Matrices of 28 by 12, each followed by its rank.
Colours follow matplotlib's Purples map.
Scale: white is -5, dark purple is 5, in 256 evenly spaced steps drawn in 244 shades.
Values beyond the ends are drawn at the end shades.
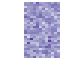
full rank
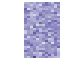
full rank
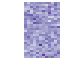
full rank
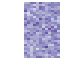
full rank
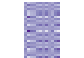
one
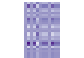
one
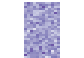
full rank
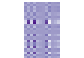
one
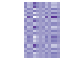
one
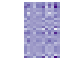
two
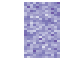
full rank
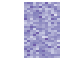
full rank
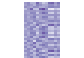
two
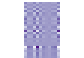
one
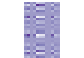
one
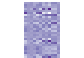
two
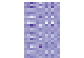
two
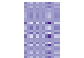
one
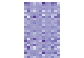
two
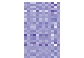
two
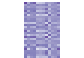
two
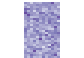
full rank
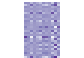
two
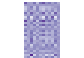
two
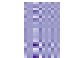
one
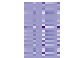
one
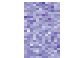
full rank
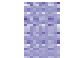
two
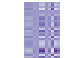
one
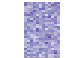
full rank
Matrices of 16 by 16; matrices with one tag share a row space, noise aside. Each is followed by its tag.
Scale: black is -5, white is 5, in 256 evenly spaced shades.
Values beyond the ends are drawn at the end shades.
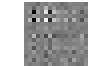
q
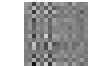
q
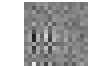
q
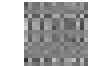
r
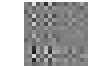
q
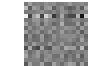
r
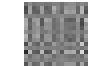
r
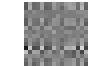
r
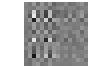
q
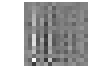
q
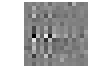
q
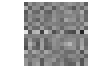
r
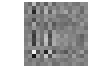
q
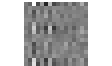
q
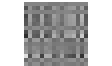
r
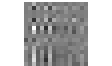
q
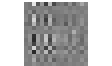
q
